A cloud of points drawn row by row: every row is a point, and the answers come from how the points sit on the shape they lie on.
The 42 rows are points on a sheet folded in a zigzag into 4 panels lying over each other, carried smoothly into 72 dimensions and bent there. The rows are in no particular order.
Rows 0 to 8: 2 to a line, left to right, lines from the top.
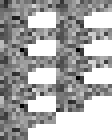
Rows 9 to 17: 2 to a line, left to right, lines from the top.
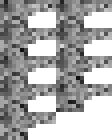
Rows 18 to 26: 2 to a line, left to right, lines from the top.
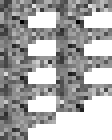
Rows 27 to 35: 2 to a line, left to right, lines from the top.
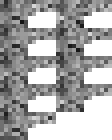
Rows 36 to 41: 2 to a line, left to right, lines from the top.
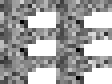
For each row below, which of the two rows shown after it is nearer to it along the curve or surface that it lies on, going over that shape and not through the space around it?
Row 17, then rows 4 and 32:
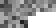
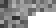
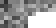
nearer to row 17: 32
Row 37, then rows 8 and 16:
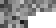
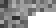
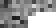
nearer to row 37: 8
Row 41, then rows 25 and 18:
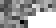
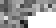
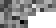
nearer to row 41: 18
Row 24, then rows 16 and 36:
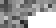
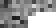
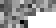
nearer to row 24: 36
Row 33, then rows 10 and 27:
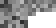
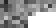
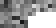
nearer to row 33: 10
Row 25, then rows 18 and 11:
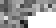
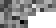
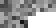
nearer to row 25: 11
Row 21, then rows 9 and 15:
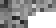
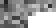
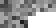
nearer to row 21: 9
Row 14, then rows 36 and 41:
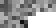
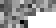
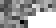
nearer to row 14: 36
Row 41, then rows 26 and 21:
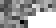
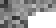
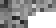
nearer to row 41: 21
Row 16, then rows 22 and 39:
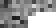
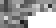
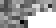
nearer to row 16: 39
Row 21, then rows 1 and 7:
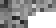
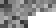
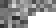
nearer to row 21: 7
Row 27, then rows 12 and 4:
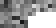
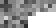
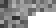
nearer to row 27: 4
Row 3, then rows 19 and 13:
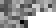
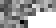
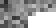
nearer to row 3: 19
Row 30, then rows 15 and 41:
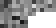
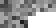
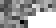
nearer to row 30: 41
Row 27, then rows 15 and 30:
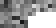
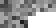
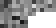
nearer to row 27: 30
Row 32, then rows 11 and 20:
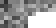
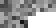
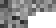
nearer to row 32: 11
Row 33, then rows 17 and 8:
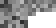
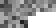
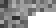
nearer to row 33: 17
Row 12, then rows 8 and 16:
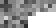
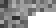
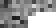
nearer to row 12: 8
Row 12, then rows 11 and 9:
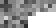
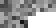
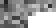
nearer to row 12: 11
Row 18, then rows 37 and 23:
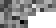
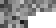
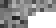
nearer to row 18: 23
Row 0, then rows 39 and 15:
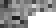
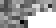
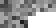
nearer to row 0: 39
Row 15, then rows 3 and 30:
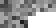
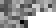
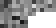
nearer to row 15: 3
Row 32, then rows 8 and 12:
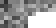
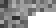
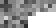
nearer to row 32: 12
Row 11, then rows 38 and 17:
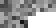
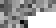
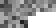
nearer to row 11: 38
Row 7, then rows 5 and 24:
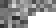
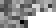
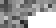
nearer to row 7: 24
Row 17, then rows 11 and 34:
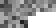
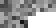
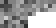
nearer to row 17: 34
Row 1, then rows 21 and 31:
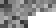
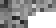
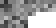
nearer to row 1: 31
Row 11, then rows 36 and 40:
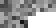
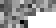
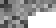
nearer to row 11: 36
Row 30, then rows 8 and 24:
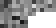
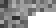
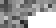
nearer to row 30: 8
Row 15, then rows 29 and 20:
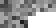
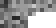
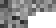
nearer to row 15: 20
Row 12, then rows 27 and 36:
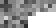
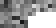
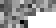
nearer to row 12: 36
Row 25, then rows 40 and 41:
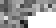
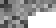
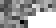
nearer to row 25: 40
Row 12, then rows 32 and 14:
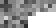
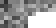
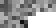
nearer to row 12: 32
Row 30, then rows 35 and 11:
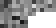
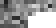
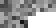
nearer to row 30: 35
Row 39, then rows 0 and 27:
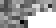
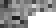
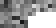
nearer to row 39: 27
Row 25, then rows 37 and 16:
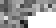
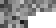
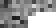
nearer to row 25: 37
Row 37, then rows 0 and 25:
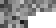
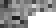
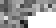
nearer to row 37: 25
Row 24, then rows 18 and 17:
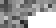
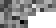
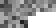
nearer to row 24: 17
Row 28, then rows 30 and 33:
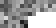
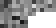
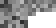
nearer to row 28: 33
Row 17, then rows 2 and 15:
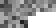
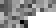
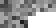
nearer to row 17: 2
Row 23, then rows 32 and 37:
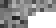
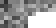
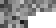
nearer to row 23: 37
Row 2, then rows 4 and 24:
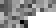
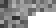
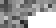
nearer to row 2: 24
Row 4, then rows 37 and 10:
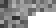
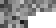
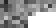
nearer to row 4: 10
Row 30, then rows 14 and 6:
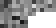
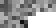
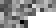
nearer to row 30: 6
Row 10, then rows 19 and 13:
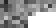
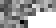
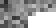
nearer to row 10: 13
